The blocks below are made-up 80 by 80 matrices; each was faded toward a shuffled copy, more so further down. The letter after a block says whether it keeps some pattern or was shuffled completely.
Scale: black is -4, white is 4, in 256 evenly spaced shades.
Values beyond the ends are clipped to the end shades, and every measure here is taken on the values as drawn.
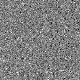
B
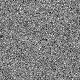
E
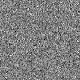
B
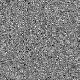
B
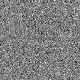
B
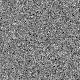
E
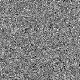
B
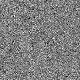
B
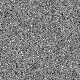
E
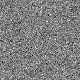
B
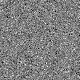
B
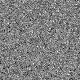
E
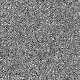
B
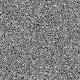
B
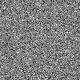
E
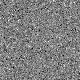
E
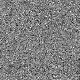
B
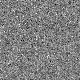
E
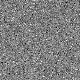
B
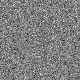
E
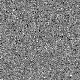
B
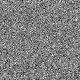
B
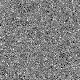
B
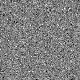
B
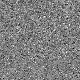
B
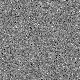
E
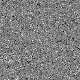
B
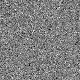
E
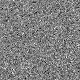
E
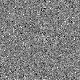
B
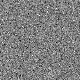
E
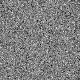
E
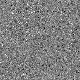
B
